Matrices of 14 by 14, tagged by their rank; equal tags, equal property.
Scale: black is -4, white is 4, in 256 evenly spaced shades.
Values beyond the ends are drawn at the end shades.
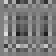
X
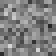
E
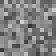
E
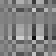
X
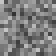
E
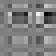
X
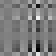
X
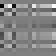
X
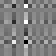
X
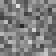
E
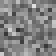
E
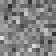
E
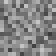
E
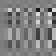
X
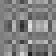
X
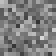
E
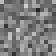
E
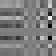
X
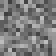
E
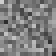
E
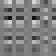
X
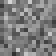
E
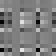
X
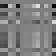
X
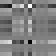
X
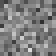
E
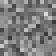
E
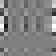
X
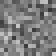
E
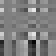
X
